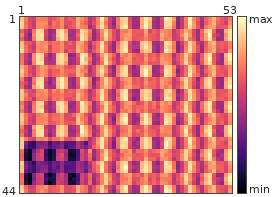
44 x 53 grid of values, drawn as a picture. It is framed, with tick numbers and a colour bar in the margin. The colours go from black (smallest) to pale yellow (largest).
Stripes: upright, repeating 10 times. Ninth with the lowest average: bottom left. Odd patch: lower, in the bottom left.
